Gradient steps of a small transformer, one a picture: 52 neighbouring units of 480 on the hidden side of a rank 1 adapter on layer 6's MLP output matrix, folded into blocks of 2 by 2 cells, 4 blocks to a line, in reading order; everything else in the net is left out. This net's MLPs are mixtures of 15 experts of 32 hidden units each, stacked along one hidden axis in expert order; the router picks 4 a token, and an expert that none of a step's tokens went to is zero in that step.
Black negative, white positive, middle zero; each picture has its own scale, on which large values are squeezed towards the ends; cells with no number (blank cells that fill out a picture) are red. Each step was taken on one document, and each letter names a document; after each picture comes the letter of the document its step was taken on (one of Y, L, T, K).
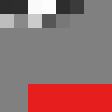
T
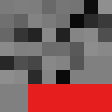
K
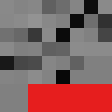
K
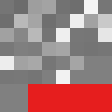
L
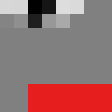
T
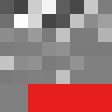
L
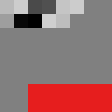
L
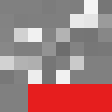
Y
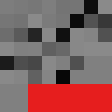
K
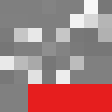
Y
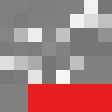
Y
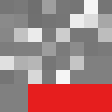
T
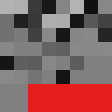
L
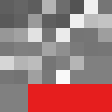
K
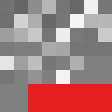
L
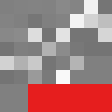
K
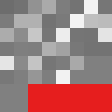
L
